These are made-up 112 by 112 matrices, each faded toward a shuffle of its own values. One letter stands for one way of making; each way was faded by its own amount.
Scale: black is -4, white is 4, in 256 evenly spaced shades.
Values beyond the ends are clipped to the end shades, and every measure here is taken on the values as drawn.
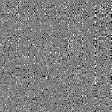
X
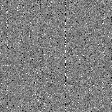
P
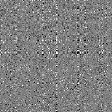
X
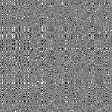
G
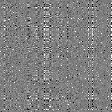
G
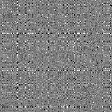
G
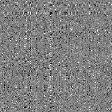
X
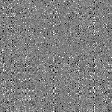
X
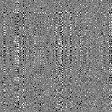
G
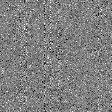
P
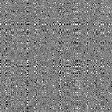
G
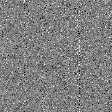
P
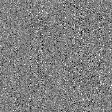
P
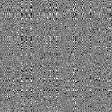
G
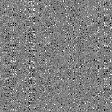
X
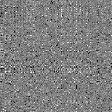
X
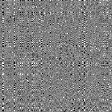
G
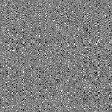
X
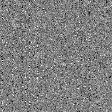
P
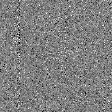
P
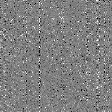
X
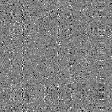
X
